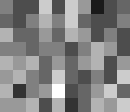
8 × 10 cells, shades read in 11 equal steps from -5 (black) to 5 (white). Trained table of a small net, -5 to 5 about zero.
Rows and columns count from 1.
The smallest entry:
-4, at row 1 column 8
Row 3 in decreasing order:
2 2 1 1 0 -1 -1 -1 -2 -2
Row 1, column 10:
-1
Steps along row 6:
up down down up down down up down up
